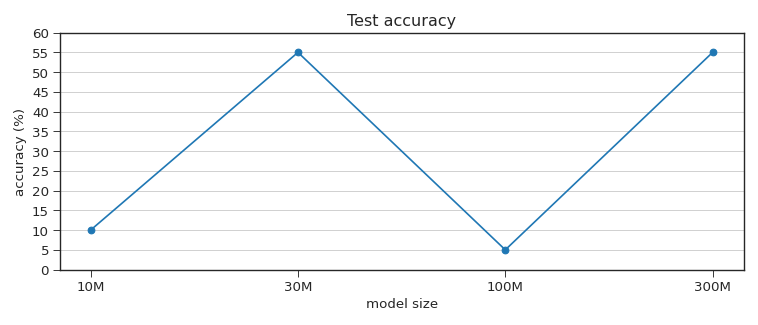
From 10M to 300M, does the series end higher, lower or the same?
higher
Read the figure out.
Title: Test accuracy
x-axis: model size, ticks 10M 30M 100M 300M
y-axis: accuracy (%), ticks 0 5 10 15 20 25 30 35 40 45 50 55 60
Values:
10 55 5 55
